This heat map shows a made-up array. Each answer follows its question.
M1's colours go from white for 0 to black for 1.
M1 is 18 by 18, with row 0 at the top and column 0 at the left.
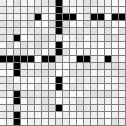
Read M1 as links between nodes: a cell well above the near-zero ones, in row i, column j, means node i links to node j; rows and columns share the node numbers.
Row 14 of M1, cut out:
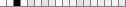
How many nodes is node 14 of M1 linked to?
1
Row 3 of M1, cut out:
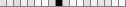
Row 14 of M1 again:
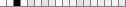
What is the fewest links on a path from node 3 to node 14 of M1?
3
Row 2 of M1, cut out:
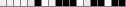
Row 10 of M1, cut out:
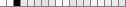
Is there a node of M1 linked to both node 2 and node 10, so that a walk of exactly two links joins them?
no
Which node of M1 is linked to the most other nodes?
node 8
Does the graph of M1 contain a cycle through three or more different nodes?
no
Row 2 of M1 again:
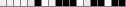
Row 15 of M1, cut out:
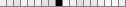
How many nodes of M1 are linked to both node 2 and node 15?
1
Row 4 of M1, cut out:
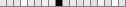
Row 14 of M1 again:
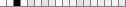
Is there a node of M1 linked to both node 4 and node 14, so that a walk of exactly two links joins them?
no
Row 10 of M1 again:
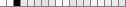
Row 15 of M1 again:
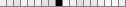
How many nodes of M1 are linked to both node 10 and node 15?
0
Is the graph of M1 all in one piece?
yes
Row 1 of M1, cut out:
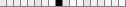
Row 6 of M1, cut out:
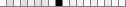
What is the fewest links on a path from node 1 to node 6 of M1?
2
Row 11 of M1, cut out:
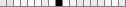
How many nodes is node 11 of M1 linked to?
1
